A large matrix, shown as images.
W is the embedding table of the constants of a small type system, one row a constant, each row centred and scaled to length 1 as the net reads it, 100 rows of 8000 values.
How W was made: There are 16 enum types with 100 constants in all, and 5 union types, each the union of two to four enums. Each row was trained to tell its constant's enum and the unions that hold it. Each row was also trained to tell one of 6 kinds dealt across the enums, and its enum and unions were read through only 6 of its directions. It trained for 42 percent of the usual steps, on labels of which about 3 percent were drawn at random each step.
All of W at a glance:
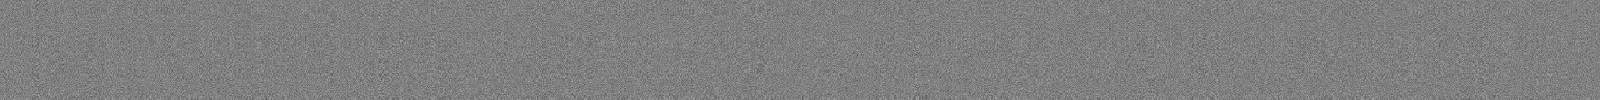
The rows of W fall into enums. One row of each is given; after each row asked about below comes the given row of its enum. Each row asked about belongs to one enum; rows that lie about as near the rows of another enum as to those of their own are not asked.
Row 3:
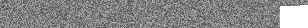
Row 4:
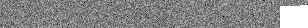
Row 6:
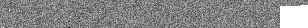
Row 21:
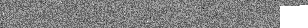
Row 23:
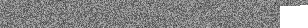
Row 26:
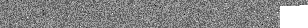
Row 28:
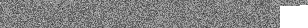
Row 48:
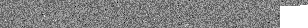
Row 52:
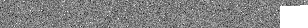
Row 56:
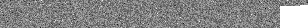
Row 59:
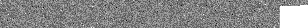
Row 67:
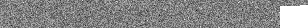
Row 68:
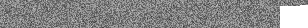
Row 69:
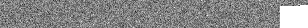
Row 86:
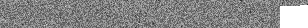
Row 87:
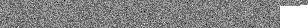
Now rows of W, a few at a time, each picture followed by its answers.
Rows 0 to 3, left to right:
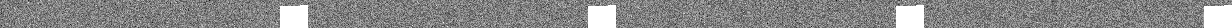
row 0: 4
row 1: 67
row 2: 56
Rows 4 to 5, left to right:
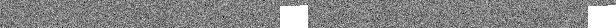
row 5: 21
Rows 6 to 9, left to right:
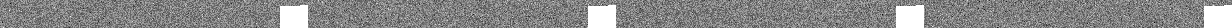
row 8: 69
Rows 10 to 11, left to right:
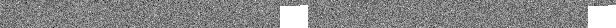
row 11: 23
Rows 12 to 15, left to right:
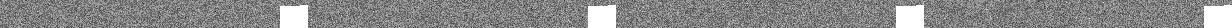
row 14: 6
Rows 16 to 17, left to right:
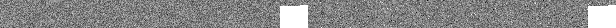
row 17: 52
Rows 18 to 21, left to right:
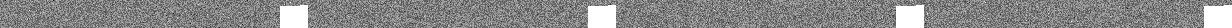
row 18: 6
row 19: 3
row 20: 48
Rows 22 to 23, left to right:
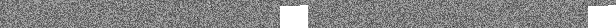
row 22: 28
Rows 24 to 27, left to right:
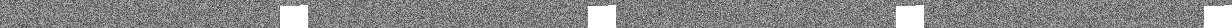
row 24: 87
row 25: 23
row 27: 23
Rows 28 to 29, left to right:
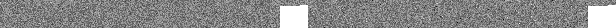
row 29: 48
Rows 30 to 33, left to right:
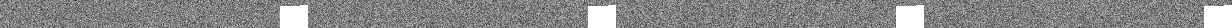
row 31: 23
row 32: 87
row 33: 21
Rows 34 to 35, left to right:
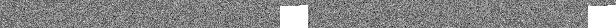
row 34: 48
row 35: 21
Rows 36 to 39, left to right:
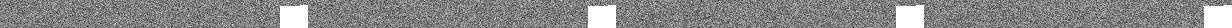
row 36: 6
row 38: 21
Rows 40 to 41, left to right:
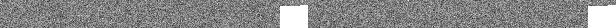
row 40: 3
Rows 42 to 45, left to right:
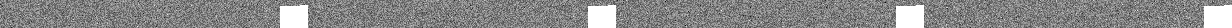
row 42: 26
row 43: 26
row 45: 23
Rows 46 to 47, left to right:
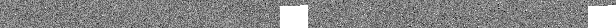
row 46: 86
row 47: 69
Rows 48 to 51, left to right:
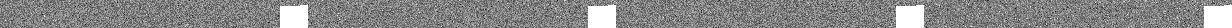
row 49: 28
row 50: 52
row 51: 23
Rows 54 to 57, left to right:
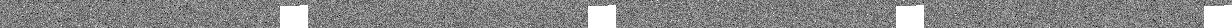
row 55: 48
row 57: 56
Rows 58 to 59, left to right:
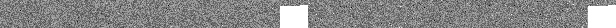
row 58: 69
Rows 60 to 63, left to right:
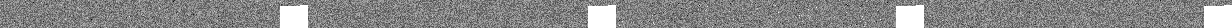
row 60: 69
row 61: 28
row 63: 6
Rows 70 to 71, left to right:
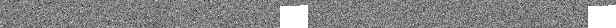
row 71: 48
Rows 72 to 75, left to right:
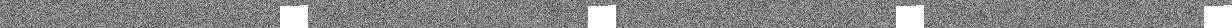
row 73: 86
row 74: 28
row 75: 28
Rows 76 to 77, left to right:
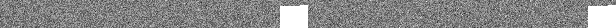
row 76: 4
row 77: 21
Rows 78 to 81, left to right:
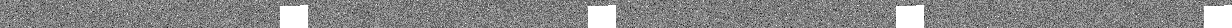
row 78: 86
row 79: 3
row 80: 56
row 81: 59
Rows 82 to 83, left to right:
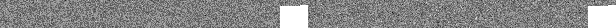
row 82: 6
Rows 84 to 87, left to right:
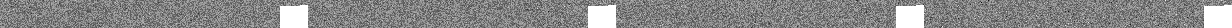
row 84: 6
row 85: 56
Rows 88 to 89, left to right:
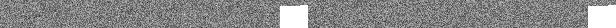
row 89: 48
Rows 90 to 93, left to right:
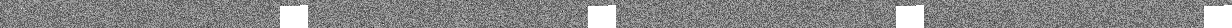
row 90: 28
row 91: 3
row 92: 56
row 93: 21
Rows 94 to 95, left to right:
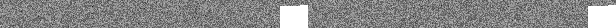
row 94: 87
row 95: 56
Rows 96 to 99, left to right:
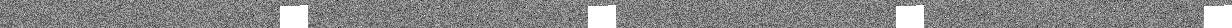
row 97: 69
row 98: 86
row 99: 86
